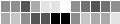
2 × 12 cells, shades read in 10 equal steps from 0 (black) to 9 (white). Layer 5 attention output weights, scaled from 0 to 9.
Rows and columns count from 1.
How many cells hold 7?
2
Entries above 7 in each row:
3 1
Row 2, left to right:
6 7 5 3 3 0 0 5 7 6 6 8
